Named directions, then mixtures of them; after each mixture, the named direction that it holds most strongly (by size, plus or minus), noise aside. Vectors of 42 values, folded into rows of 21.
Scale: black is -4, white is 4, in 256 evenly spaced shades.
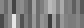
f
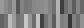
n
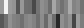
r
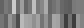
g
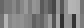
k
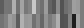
g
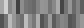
n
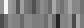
r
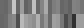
g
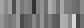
g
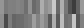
k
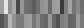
r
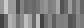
n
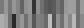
f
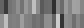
k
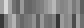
r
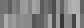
k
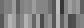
n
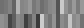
n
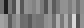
r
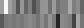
r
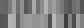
g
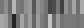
f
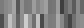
n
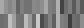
n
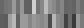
g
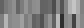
k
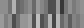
f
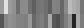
r
